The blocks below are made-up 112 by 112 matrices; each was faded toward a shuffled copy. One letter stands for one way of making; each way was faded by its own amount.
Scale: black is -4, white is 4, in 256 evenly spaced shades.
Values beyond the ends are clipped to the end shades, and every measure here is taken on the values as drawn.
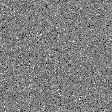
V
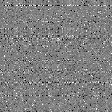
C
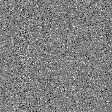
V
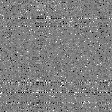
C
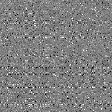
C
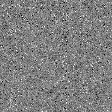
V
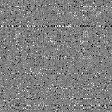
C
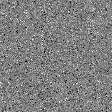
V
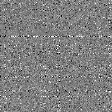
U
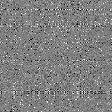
C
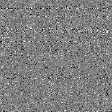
U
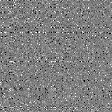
C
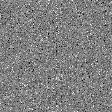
V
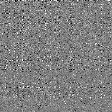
U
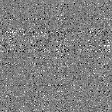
U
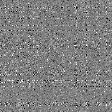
U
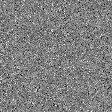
V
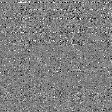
U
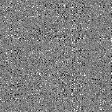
U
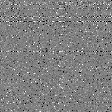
C
